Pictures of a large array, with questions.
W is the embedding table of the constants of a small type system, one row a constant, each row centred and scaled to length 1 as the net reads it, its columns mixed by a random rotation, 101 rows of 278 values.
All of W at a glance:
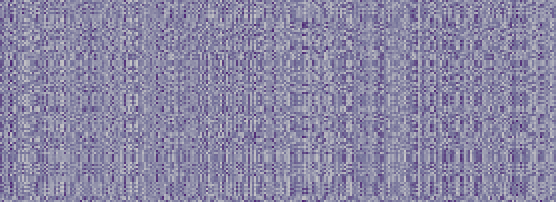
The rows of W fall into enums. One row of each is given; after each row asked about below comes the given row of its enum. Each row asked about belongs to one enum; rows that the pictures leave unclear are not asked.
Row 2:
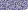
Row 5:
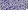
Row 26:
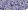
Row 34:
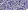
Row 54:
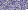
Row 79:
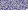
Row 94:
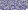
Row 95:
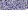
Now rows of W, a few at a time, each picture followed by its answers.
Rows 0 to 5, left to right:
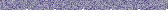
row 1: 54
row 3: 79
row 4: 54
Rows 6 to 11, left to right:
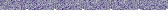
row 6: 54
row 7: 5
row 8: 5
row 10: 95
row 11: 94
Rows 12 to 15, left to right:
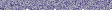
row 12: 26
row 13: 94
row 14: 34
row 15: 54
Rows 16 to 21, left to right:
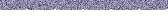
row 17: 26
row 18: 54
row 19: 54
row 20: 79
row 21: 95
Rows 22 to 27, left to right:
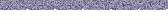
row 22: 79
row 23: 94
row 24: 94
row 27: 34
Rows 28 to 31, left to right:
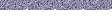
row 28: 2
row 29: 34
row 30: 95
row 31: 95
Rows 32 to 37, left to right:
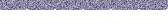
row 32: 95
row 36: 54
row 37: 2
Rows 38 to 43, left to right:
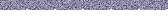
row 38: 79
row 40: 95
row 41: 2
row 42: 94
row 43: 54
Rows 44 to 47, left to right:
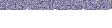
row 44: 2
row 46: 94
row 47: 95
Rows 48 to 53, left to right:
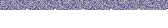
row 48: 79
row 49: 79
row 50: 95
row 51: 79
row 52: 95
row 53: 54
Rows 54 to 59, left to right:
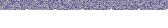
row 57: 2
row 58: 94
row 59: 34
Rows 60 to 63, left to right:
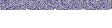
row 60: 5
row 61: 79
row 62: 95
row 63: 95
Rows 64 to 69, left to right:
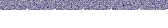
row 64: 94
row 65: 95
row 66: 2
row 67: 2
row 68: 26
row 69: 54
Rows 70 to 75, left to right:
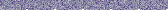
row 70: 54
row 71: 2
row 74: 95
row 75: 79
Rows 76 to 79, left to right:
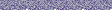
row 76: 94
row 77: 79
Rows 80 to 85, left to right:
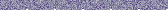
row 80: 79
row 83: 95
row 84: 54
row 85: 79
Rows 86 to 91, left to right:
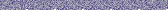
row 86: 54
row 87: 2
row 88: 79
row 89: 79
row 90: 79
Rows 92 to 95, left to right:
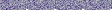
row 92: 5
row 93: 95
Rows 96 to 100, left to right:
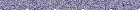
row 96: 94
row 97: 5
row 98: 54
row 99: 54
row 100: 26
